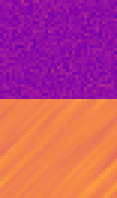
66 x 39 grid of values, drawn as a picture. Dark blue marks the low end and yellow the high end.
The table splits into 2 rows of 1 panel. Panel 1,1: low, fine-grained, faint in contrast. Panel 2,1: high, slanting up to the right, faint in contrast.
